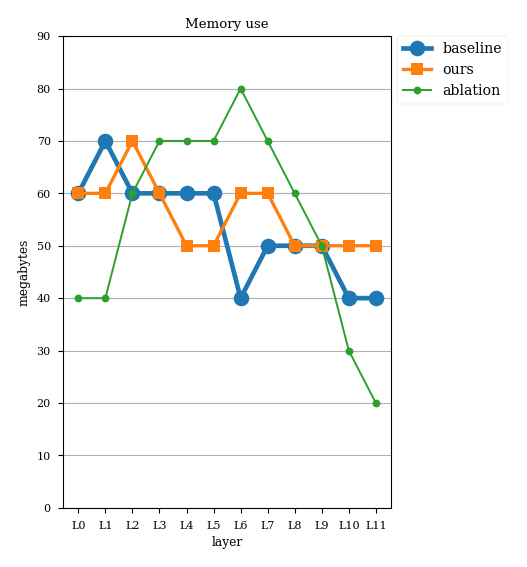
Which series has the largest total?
ours
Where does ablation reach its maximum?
L6
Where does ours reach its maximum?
L2
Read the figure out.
Title: Memory use
x-axis: layer, ticks L0 L1 L2 L3 L4 L5 L6 L7 L8 L9 L10 L11
y-axis: megabytes, ticks 0 10 20 30 40 50 60 70 80 90
Legend: baseline, ours, ablation
Values:
baseline: 60 70 60 60 60 60 40 50 50 50 40 40
ours: 60 60 70 60 50 50 60 60 50 50 50 50
ablation: 40 40 60 70 70 70 80 70 60 50 30 20
